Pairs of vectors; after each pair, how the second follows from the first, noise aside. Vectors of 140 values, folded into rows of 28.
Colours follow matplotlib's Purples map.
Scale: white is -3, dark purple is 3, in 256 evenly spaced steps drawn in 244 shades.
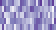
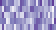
copied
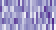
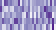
copied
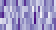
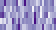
copied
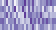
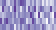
shuffled
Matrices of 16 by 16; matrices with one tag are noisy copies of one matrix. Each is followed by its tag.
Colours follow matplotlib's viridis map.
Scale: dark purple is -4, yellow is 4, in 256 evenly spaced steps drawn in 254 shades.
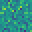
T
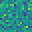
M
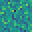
T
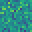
T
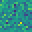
M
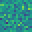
M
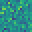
T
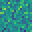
T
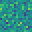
M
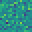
M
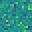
M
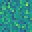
T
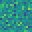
M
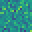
T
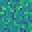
T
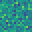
M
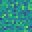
M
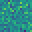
T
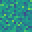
M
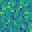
T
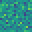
M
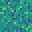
T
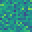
M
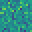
T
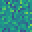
T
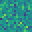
M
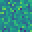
T
